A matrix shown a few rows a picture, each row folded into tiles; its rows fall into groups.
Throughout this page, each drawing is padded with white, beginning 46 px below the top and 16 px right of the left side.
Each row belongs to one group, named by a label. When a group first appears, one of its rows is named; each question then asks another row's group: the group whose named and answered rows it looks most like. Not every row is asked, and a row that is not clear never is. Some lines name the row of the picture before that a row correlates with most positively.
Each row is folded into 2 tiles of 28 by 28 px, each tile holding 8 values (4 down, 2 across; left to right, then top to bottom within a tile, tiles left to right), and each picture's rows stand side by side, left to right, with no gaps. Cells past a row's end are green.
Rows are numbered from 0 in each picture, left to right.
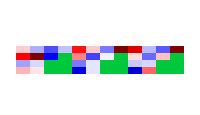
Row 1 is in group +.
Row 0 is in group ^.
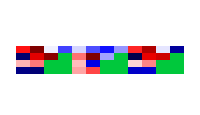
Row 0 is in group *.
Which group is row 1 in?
^
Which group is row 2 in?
*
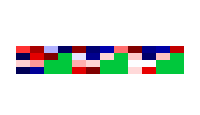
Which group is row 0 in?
*
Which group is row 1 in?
+
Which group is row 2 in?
+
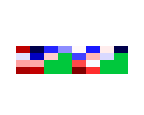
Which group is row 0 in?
+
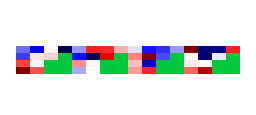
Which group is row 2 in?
^
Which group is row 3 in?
+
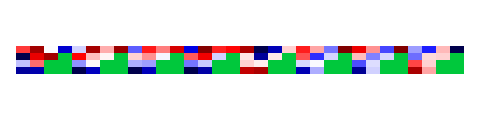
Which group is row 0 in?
*
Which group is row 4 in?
+
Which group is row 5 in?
+
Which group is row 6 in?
+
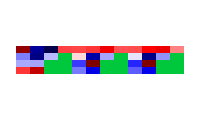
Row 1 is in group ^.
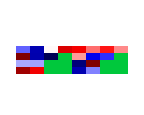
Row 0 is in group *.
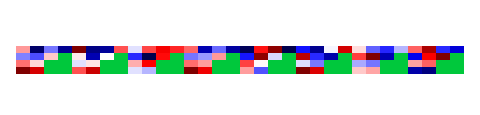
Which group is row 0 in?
+
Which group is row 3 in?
+
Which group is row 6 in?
^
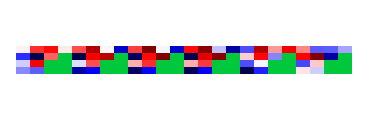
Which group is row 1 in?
*
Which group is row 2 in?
*
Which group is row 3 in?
*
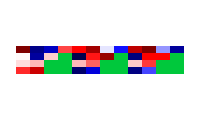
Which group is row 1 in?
*
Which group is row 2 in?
*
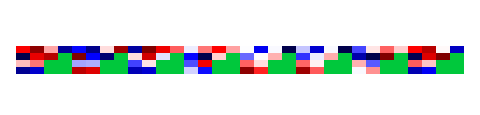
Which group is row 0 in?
*
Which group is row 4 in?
+
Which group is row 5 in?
+
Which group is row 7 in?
*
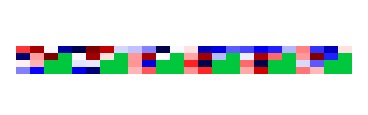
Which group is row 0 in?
*
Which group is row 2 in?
^
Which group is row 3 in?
^
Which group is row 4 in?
^
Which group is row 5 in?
^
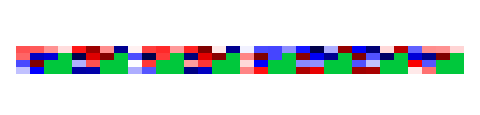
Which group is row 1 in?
*
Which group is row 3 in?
*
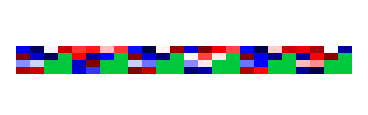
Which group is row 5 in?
*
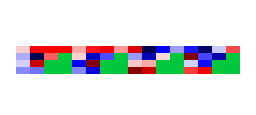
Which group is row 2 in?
+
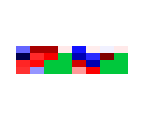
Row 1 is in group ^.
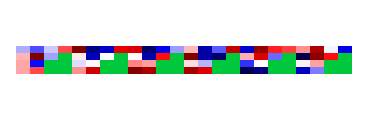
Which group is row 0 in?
^
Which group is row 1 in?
+
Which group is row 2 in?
+
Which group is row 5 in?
*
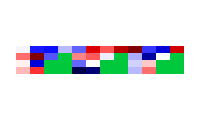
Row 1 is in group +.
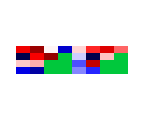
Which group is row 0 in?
*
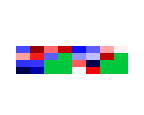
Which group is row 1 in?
^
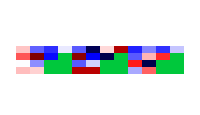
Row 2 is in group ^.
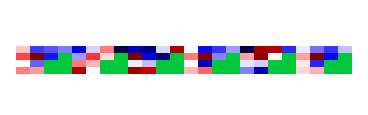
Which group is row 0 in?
^
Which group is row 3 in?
^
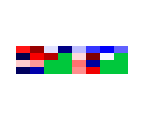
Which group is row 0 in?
*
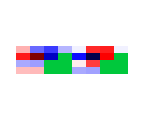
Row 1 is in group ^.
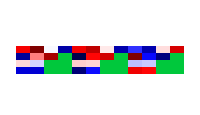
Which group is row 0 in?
*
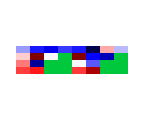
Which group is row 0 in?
^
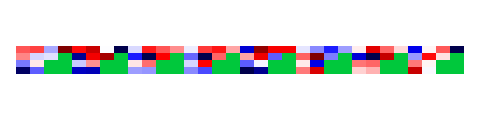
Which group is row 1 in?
*
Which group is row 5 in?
^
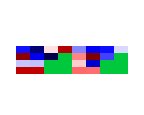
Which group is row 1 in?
^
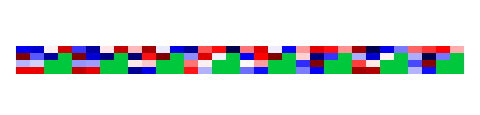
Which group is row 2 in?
*
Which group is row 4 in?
*
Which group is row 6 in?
+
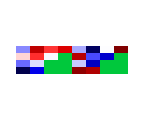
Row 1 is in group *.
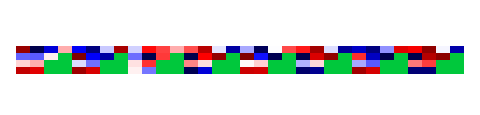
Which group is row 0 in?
+
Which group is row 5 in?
*
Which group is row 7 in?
*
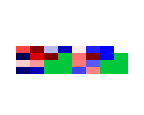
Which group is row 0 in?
*
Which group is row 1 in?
^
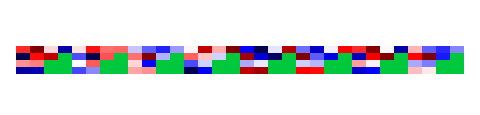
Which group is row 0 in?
*
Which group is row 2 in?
^
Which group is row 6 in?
*
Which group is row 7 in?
^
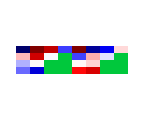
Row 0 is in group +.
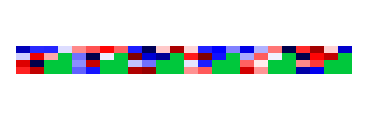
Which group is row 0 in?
^
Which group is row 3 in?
^
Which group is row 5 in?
*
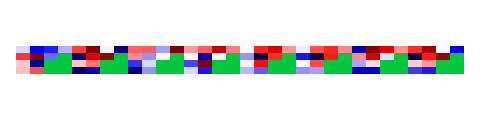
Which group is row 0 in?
^
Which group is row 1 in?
*
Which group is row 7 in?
*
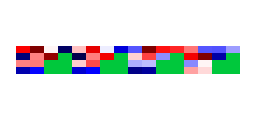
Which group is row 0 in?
*
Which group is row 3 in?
^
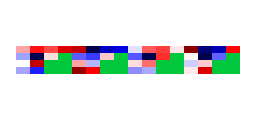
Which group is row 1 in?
+
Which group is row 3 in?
+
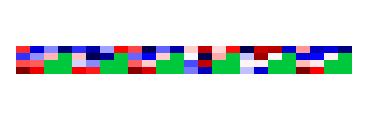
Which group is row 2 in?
+
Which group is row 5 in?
+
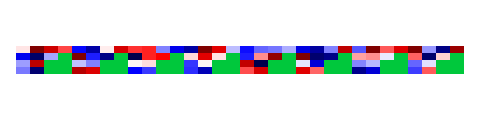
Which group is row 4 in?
^
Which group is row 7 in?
+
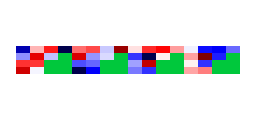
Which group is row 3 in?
^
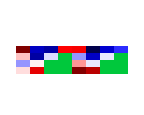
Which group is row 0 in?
+
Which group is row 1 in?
+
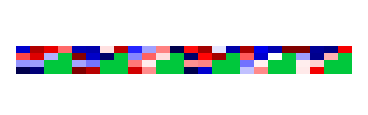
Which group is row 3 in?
*
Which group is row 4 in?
+
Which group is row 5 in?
+
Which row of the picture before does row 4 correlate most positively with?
0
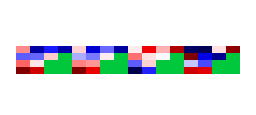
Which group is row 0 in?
+
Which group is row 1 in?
+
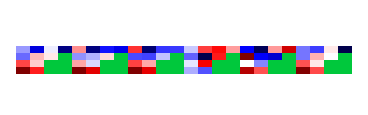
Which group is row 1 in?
+
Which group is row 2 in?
+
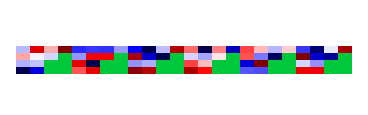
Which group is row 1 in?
^
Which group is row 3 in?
+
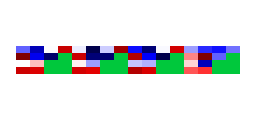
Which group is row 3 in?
^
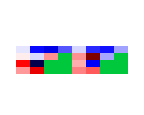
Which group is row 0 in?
^
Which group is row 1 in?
^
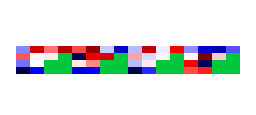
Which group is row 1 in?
*
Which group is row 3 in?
^
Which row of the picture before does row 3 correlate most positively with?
1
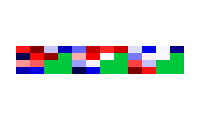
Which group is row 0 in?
*
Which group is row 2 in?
+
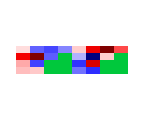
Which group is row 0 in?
^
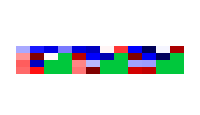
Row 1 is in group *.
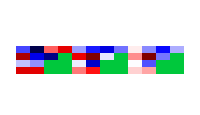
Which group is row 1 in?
^
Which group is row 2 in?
^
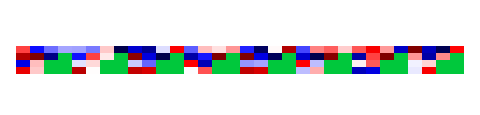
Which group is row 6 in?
*
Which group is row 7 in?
+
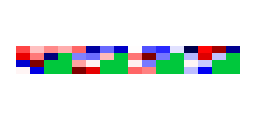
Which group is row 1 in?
+
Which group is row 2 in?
^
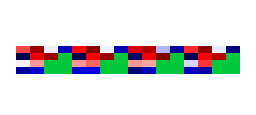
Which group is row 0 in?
*
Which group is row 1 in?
*
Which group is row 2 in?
*
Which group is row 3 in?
*
